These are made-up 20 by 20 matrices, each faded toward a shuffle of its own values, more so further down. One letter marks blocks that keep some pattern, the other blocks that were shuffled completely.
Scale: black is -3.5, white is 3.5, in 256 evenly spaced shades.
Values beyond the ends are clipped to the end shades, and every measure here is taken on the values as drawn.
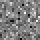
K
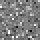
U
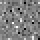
K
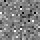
K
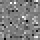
K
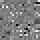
K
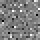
U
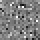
U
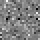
K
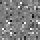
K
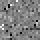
U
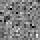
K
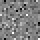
U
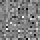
K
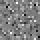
U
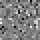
K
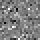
U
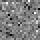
U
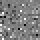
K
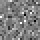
K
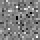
K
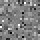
K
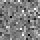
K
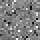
U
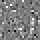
K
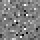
U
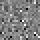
K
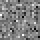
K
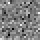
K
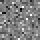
U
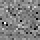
U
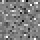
U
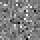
U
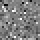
K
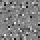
U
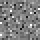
U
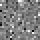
U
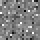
U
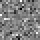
U
